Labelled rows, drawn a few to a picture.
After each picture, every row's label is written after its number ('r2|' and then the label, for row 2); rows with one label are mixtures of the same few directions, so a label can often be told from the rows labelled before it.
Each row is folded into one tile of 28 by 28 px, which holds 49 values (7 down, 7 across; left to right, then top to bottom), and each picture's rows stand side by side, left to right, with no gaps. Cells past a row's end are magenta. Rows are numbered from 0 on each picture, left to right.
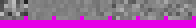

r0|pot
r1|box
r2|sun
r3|pot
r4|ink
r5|box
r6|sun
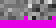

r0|box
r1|ink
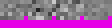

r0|sun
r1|box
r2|ink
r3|sun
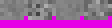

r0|pot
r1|sun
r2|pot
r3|pot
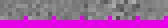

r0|sun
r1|sun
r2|box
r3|ink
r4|ink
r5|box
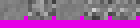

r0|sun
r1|pot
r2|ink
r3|box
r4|box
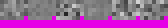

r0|pot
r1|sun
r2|sun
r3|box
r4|pot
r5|ink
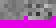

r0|pot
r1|sun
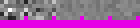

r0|box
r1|box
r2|pot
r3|pot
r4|pot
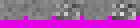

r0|ink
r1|box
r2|sun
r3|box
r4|sun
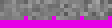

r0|pot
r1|ink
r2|sun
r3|pot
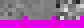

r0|sun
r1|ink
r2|ink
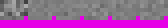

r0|pot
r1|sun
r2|sun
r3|sun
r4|ink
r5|ink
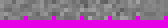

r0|ink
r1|pot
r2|box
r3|ink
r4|box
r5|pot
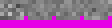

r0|sun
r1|pot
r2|pot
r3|box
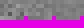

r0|sun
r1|sun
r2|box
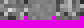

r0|box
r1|ink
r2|pot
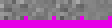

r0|ink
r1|box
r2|ink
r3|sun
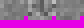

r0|ink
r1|pot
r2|box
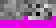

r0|pot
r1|sun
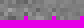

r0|box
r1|box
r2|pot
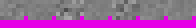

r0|sun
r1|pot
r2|box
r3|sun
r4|ink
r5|sun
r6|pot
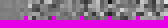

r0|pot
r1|ink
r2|pot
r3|pot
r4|box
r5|pot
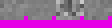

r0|ink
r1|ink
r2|pot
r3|box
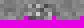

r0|box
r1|sun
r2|pot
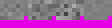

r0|sun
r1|ink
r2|sun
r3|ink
